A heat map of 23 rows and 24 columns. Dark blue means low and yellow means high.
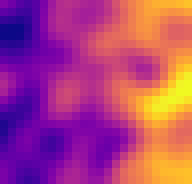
No lone cell stands out from its neighbours. The middle right is the roughest part. The middle right is the ninth with the highest average. There is an overall slope up to the right. No single row or column stands out from its neighbours.
